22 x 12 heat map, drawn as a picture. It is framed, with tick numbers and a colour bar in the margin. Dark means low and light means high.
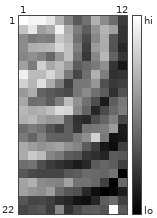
Rings: centred on the top left. Slope: up to the top left. Mirror symmetry: none. Ninth with the highest average: top left.
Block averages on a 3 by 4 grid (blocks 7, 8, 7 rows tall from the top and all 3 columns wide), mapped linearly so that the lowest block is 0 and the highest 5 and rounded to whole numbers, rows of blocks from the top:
5 5 2 1 / 4 3 2 0 / 2 1 0 0
